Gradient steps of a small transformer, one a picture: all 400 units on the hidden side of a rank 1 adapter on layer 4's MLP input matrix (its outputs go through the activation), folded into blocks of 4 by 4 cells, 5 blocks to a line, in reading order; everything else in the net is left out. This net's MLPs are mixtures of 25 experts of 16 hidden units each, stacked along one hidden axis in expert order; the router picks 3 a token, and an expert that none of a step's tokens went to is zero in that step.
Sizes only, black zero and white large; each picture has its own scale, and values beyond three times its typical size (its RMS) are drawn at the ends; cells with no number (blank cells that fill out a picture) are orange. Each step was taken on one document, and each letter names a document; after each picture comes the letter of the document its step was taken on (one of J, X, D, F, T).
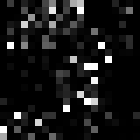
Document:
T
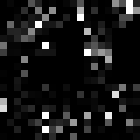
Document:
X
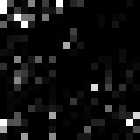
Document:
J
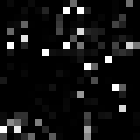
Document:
T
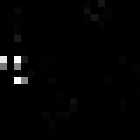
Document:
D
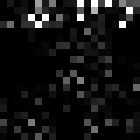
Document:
X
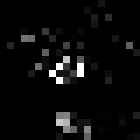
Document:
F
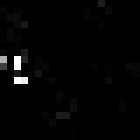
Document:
D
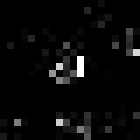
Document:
F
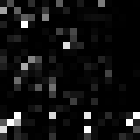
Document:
J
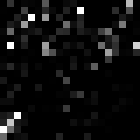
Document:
T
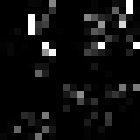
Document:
X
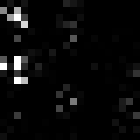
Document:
D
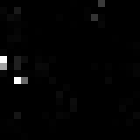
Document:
D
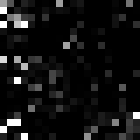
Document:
J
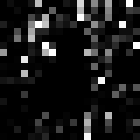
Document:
X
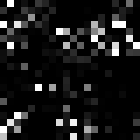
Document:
T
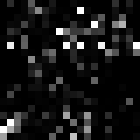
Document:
T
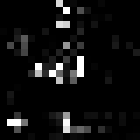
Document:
F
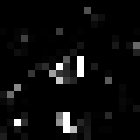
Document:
F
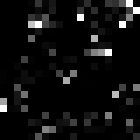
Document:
X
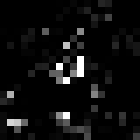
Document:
F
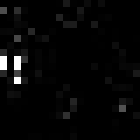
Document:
D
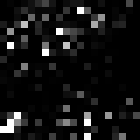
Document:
T
